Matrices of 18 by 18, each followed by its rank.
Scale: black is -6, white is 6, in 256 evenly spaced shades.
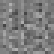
three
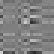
two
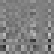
two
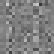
three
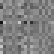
two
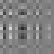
one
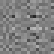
three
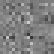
three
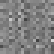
three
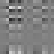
one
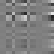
one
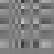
one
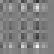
one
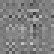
three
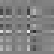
one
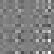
two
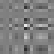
one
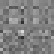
three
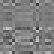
two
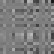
two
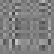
two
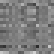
two
